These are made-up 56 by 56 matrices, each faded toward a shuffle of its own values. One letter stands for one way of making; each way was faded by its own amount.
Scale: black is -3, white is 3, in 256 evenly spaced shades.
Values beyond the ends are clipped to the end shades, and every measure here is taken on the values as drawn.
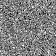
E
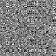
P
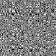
P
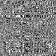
P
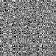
P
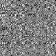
P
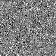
E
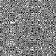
P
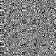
P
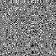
P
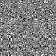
P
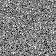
E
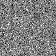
E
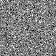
E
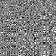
P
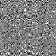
P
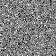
E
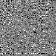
P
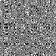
P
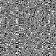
P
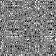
P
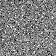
E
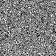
E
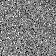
E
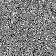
E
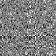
P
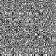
P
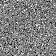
E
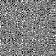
P
